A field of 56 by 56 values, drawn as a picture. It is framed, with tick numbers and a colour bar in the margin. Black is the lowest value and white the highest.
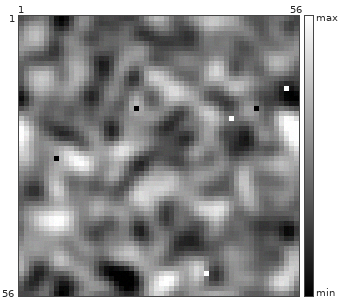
No row or column stands out. The halves do not mirror each other. There is no seam. Six lone cells stand out: three far higher and three far lower than their neighbours. The values follow a bell shape. The field is mottled with small blotches. No overall slope runs across the table.
